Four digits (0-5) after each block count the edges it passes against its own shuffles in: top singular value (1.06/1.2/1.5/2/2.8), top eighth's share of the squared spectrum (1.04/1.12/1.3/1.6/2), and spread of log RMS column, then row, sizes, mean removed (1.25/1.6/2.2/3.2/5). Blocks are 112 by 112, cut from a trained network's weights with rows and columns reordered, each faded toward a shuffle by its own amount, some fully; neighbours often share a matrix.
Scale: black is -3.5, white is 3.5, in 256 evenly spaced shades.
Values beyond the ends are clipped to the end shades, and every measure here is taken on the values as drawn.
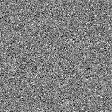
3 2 0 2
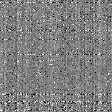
4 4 0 3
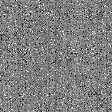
2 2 0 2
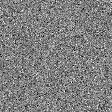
2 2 0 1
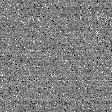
2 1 1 0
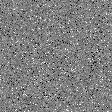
0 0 0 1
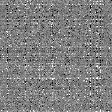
4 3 3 1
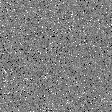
0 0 0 0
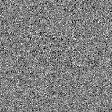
3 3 1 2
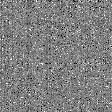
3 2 0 2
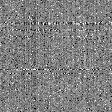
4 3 0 3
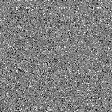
3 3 1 2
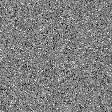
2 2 0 1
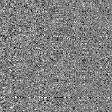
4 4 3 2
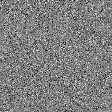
2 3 1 1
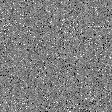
1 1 0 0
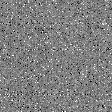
2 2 0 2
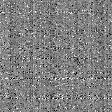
3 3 0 3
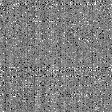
3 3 0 3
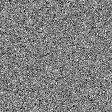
0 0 0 0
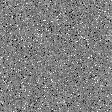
0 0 0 0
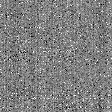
3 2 0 2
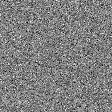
0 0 0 0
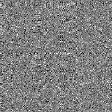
3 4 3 2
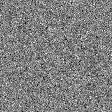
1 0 0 0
